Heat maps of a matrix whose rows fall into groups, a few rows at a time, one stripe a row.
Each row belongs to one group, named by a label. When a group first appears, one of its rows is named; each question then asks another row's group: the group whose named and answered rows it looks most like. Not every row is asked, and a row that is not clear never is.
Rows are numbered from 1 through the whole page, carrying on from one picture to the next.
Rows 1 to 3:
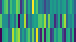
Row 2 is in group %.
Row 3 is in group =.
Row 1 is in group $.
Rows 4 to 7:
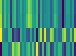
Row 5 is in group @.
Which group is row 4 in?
@
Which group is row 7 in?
=
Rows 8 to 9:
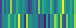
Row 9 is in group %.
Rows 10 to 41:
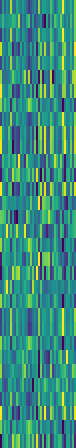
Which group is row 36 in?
%
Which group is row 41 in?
=
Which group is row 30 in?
$
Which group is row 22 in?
=
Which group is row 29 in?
=
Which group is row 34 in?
@
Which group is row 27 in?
@
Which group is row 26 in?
$
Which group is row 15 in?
%
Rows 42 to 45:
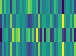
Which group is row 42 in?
@
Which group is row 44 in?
=
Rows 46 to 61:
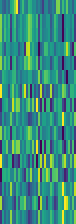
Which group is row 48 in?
@
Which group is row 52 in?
%
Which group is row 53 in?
=
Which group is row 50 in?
@
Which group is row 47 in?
@
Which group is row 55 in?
@
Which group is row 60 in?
%
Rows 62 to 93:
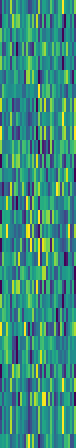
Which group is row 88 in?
=
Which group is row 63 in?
=
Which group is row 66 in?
@
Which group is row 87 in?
$
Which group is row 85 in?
$
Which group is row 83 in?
@
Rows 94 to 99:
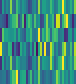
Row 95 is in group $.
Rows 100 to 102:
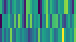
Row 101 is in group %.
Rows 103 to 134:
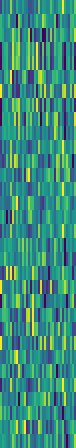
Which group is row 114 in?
$
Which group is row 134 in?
%
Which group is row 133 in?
$
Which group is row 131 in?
%
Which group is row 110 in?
=
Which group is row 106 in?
=
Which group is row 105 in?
%
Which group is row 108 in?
$
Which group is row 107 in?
=
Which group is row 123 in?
%
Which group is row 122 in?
$
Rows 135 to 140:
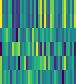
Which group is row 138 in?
=
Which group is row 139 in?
%
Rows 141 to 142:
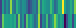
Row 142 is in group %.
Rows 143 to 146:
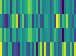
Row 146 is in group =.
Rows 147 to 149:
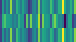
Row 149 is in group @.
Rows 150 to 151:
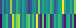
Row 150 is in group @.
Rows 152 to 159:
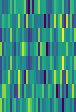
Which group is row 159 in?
@
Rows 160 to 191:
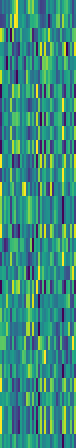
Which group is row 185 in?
%
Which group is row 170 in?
=
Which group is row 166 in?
=
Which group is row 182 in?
@
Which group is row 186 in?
@
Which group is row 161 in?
$
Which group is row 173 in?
%
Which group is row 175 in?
@
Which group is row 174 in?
@
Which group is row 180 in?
=
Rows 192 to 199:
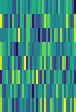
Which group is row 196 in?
%
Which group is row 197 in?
=
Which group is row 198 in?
$
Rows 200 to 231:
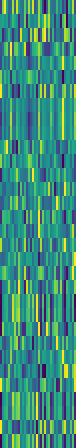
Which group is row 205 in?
@
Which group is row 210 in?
$
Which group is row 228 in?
=
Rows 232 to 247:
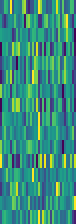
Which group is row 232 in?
$
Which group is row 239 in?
=
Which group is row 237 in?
$
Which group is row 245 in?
$
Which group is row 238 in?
@
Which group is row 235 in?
=
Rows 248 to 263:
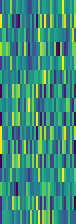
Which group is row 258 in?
%
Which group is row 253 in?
%
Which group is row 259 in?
=
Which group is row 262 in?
=
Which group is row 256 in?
=
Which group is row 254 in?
=
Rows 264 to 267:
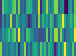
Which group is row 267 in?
%
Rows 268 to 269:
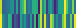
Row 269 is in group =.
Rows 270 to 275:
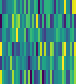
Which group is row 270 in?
%
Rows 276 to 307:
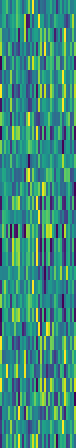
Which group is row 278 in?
%
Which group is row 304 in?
%
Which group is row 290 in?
=
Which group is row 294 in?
=
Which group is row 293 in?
=
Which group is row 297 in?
@
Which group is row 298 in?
=
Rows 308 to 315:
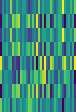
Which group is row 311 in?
=
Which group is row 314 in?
=
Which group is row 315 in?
@
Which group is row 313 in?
%
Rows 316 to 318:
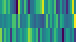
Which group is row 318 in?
@
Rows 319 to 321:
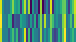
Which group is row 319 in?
%
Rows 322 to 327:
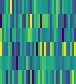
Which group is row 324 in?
@
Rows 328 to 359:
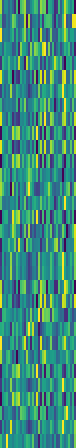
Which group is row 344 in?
%
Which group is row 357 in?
%
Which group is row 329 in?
%
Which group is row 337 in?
=
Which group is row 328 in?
%
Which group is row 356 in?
=
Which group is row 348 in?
%
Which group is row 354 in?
=
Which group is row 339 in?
=
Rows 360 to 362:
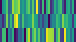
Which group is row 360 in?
=
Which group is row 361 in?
$
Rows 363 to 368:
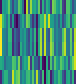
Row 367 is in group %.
